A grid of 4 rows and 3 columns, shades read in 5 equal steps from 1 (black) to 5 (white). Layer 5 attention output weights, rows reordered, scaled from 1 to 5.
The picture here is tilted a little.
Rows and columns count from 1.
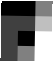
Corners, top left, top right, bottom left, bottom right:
1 3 2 5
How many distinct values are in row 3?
3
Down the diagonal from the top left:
1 2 5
